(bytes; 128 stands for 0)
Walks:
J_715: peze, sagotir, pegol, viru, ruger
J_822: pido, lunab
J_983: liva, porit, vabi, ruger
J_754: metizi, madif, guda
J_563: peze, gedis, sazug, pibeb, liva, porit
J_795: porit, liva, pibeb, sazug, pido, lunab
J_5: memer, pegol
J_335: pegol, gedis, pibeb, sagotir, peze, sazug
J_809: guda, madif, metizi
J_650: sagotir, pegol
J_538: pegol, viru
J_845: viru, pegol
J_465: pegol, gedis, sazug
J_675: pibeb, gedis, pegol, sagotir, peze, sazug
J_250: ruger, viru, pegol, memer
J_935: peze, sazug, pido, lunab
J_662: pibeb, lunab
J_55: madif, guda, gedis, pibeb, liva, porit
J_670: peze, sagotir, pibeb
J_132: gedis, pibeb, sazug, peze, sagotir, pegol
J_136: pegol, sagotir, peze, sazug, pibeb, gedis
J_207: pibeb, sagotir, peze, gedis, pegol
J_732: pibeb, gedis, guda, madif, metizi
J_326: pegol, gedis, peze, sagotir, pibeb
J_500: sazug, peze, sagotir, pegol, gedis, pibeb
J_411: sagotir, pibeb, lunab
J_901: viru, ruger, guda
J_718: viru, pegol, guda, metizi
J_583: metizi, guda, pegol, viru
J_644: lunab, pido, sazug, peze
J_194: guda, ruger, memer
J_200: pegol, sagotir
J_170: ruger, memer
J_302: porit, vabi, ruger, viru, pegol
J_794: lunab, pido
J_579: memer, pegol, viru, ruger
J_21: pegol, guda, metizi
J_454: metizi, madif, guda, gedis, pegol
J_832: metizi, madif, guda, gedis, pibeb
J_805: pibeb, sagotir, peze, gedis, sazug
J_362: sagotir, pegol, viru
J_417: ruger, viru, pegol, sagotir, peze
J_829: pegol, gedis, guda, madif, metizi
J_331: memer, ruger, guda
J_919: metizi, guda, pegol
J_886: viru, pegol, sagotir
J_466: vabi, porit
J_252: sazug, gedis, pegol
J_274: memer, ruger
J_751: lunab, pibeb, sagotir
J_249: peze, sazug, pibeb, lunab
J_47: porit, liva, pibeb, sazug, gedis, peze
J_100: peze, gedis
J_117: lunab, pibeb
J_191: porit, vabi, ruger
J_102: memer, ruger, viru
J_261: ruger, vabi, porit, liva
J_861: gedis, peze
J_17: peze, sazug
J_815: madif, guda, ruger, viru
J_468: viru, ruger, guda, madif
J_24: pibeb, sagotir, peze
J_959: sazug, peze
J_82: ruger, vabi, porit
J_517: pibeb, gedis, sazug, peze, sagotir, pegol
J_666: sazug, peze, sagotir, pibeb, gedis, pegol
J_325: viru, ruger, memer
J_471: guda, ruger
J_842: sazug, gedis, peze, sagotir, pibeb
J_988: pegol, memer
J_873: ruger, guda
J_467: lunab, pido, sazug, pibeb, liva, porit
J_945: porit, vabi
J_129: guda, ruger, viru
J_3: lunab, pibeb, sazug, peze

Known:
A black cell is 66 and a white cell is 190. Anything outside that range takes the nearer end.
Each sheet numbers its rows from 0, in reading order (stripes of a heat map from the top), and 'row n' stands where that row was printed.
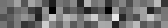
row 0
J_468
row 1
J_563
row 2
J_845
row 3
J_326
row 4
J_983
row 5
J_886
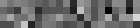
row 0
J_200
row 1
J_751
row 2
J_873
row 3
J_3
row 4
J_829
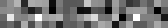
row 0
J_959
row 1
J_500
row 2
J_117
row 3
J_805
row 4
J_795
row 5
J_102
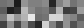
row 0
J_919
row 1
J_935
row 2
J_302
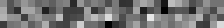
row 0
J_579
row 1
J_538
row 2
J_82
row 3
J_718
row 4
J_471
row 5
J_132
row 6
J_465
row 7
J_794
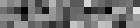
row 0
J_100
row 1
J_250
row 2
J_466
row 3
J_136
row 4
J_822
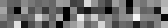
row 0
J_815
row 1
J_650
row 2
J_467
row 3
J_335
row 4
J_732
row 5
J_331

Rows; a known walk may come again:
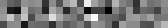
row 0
J_583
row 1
J_829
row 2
J_901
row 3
J_675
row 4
J_47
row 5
J_200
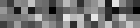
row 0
J_129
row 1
J_326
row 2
J_252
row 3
J_861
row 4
J_335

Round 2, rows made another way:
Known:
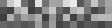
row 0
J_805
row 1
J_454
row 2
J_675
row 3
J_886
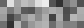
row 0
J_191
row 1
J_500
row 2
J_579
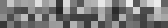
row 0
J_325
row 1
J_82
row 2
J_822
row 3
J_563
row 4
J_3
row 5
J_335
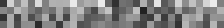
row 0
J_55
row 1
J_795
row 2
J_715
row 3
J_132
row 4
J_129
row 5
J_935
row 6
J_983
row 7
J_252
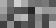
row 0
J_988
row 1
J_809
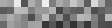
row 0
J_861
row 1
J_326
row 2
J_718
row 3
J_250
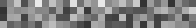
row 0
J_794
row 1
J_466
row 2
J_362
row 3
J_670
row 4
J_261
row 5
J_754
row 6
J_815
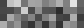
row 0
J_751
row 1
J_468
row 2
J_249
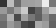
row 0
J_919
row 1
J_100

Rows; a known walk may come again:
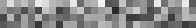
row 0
J_82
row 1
J_47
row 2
J_100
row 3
J_959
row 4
J_832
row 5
J_362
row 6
J_465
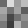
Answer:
J_191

